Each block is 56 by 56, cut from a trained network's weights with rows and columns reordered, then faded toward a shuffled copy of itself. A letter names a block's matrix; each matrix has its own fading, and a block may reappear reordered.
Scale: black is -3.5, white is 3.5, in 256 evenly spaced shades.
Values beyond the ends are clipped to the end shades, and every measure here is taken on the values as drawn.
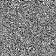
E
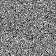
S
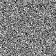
S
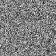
E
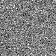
S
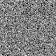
S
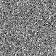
S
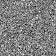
S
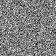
S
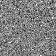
S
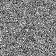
S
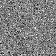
S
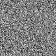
E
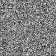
E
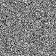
E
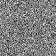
E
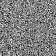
S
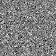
S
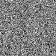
E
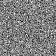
S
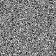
E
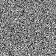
S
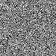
S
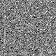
S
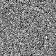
E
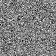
S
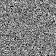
S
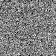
S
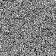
S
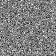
S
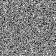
S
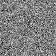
S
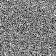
S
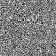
S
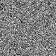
E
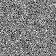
S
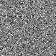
S
